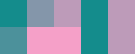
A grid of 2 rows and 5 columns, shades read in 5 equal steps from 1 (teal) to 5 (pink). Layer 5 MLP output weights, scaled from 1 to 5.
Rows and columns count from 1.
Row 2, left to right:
2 5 5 1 4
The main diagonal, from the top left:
1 5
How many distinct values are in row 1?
3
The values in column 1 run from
1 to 2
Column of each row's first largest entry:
3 2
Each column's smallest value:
1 3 4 1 4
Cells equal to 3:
1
